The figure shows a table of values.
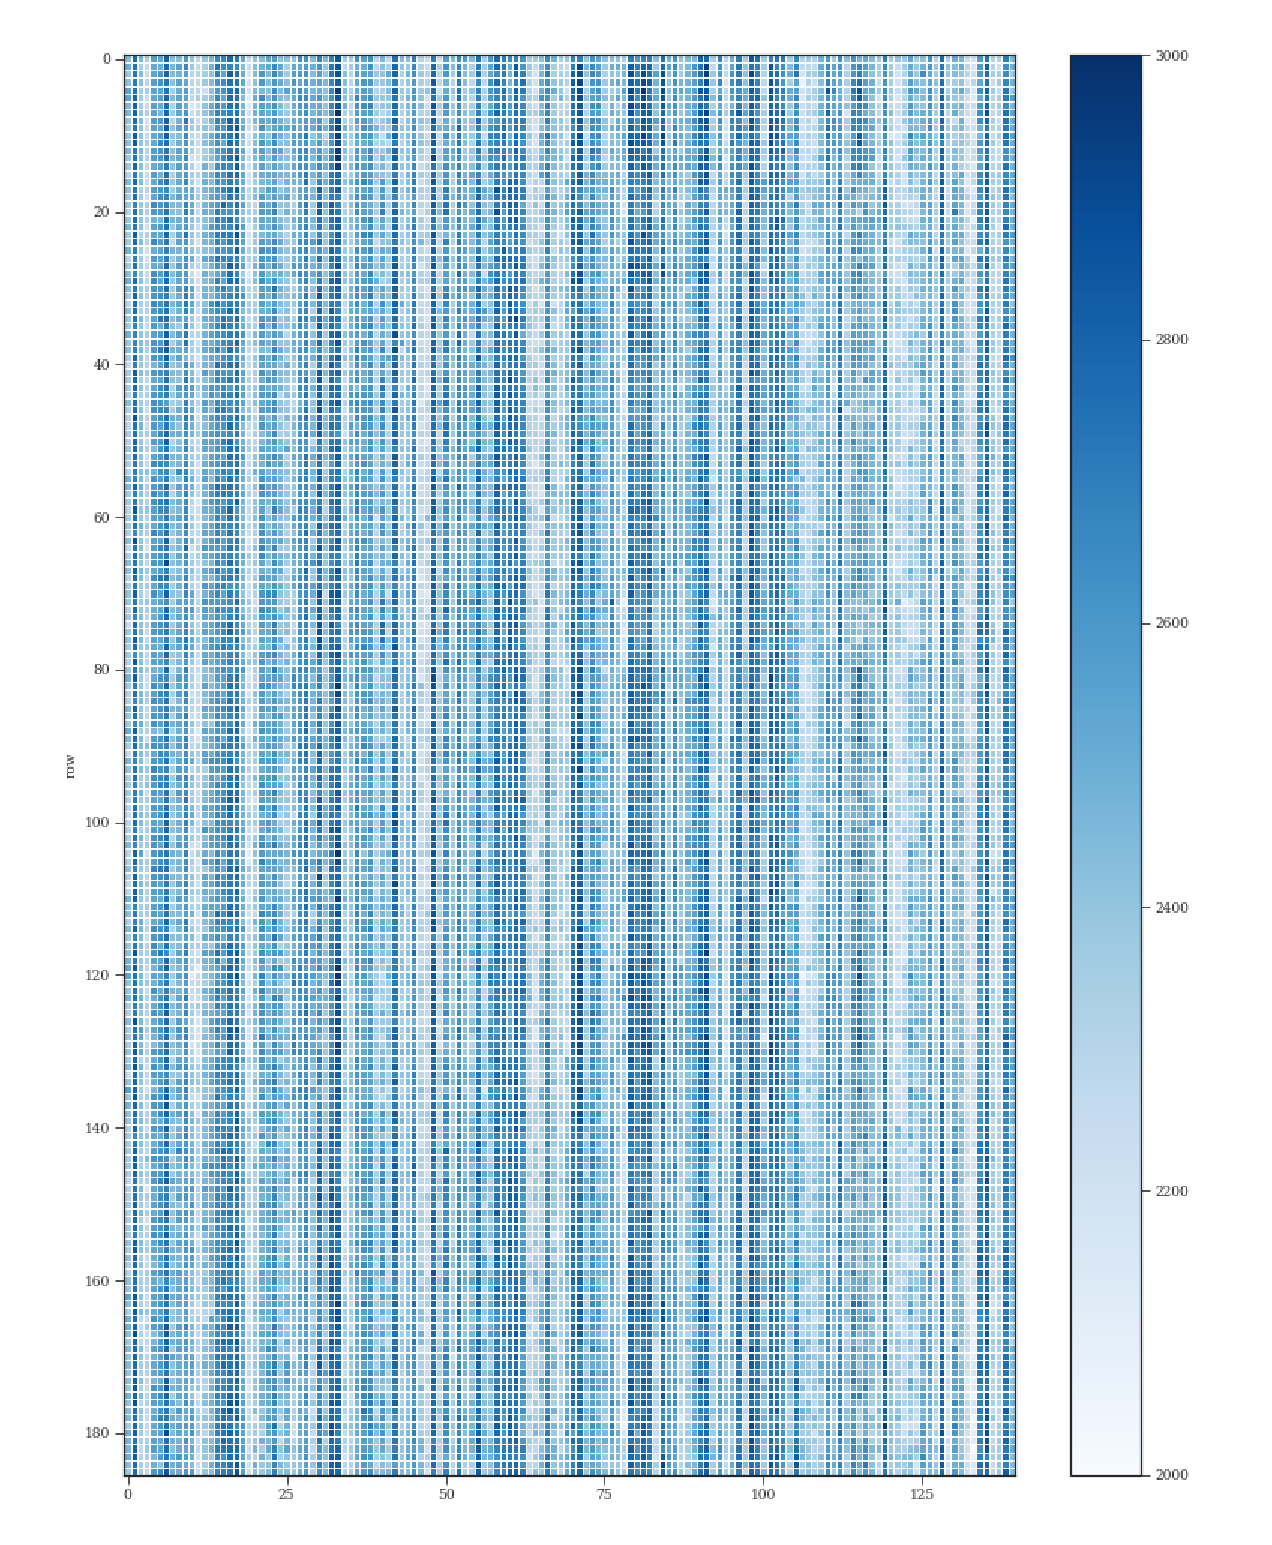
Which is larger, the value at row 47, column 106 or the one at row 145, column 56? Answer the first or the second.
the second
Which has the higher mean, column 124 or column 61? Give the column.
61
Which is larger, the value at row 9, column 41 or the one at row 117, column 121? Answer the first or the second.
the first
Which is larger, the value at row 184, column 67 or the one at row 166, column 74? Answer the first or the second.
the second
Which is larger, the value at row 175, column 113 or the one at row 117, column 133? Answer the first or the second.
the first
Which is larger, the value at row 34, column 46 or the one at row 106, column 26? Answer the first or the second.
the second
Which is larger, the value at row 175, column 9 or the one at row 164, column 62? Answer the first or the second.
the second
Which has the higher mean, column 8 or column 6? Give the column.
6
